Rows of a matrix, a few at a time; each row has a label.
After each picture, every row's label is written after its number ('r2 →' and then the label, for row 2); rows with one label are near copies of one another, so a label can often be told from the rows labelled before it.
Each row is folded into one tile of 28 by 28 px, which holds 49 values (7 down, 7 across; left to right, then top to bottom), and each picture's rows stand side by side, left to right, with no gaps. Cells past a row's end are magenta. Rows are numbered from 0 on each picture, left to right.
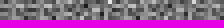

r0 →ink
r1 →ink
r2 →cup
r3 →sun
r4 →ink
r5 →cup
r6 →sun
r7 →ink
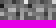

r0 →sun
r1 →sun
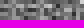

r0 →ink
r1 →ink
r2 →sun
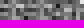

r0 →ink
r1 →ink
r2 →sun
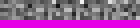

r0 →ink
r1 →sun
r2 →sun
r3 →sun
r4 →cup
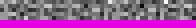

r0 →cup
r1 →ink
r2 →ink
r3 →sun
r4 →cup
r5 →sun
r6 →ink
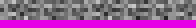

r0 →cup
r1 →ink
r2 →ink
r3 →cup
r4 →ink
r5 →ink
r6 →cup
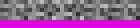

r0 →ink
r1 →cup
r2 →cup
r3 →ink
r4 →ink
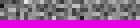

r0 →sun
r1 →cup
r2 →ink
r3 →cup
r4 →cup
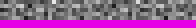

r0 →ink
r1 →sun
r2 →ink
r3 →cup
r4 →sun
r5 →ink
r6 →cup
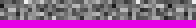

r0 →sun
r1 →cup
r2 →ink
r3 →cup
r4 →sun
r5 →ink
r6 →sun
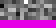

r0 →sun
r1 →ink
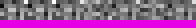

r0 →sun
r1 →sun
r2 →sun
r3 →cup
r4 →sun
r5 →ink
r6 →sun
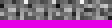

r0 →sun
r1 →sun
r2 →sun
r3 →ink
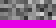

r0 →ink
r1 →cup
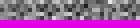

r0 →cup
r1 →cup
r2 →cup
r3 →sun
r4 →cup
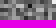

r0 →ink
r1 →sun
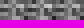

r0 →ink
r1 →ink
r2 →ink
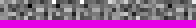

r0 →cup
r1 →sun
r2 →sun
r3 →sun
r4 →cup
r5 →ink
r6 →sun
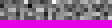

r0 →sun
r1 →sun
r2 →cup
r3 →cup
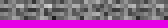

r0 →ink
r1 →ink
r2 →ink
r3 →cup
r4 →ink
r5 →ink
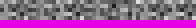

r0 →cup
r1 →ink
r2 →cup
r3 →ink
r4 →sun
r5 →cup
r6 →cup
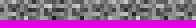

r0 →cup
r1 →ink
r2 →ink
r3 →cup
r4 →cup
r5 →ink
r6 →cup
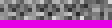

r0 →cup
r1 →cup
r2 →cup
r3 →sun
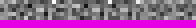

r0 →cup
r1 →sun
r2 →ink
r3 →sun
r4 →sun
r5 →cup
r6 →cup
